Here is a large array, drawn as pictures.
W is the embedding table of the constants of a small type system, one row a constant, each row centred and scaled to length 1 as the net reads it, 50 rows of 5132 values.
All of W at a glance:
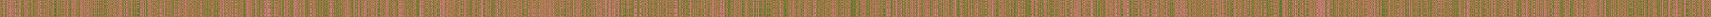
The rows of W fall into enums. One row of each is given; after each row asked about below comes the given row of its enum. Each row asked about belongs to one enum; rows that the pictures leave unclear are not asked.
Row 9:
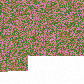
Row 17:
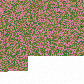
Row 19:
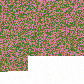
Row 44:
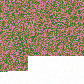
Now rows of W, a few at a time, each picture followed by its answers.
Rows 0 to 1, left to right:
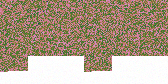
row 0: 17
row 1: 9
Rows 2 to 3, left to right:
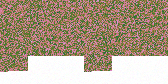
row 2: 17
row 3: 44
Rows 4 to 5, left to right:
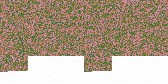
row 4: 44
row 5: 19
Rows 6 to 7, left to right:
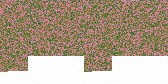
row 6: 17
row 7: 19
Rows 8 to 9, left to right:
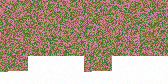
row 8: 17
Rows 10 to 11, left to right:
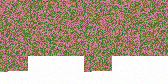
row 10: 17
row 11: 9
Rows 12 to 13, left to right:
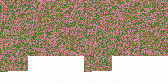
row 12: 19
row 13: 9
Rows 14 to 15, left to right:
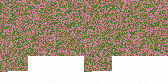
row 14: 9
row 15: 19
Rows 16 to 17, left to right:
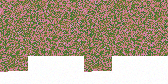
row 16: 17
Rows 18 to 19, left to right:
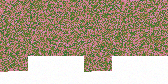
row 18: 17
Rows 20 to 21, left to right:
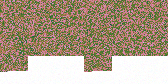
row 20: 44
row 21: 17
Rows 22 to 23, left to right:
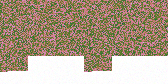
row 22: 9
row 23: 17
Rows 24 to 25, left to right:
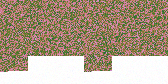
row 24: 17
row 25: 44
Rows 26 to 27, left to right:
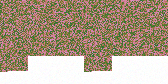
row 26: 9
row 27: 19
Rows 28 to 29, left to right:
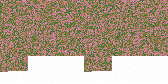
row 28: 9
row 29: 19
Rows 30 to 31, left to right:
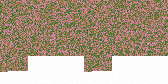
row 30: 9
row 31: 17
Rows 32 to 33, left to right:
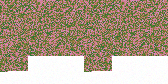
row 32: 19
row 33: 19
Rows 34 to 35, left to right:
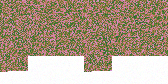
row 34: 9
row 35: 44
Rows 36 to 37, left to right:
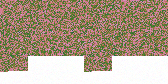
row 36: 17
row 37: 19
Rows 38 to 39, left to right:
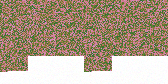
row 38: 9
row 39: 19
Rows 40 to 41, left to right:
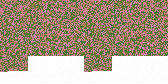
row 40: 17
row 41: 17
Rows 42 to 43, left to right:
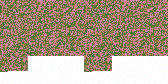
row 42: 19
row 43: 19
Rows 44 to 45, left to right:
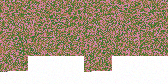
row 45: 9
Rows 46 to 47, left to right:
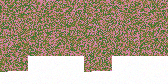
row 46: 19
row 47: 9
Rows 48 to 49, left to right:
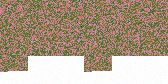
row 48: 17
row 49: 9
